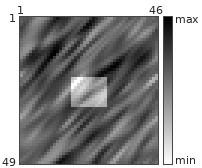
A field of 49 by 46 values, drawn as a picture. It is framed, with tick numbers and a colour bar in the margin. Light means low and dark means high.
Overall the values sit about 60% of the way up the scale. There is no overall slope. The centre is the ninth with the lowest average. The grain runs diagonally up to the right. In the centre lies a patch that is lower than the rest.
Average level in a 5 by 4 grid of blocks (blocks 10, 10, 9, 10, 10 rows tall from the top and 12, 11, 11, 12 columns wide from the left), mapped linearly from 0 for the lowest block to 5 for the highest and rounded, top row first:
3533
5455
4023
3443
3433
